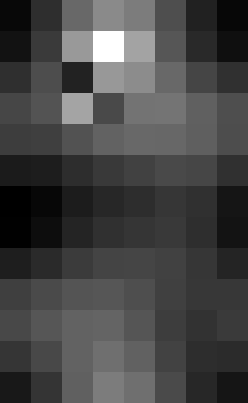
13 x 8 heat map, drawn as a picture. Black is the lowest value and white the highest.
The top middle is the ninth with the highest average. The middle left is the ninth with the lowest average. No row or column stands out. In the top middle lies a patch that is rougher than the rest.
